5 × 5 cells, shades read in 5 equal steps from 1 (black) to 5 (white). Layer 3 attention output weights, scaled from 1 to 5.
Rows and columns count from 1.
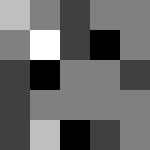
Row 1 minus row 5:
2 -1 1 1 0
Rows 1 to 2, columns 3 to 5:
2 3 3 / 2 1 3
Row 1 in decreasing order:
4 3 3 3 2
